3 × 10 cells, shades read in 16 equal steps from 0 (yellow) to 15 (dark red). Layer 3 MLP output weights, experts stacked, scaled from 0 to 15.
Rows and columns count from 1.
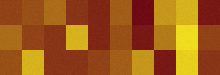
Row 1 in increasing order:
3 5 8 9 10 11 12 13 14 15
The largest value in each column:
11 11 12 12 13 10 15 14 3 14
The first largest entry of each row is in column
7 7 8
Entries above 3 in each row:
9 8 8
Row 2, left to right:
8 11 12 3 13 10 14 7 0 11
